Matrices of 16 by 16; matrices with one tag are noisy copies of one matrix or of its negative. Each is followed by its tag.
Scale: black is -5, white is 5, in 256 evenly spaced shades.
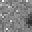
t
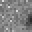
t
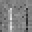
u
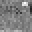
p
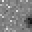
t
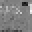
p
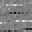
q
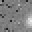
t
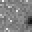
t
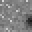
t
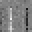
u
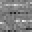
q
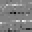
q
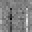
u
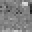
p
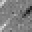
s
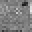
p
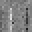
u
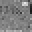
p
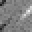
s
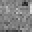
p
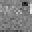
p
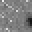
t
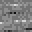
q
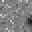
t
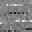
q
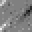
s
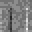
u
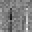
u
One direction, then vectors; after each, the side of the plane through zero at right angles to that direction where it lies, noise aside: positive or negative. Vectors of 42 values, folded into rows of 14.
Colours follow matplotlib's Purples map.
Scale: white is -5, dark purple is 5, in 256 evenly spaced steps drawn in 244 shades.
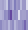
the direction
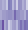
positive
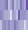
negative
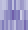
positive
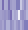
positive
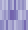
positive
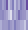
negative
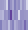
positive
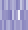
positive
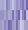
negative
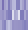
positive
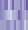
negative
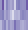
negative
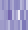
positive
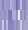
positive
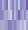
negative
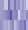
positive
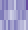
negative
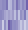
negative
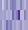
negative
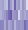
positive
